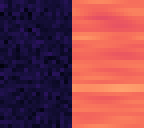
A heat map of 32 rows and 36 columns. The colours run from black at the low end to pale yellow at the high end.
The table splits into one row of 2 panels. Panel 1,1: very low, fine-grained, faint in contrast. Panel 1,2: high, streaked across, faint in contrast.
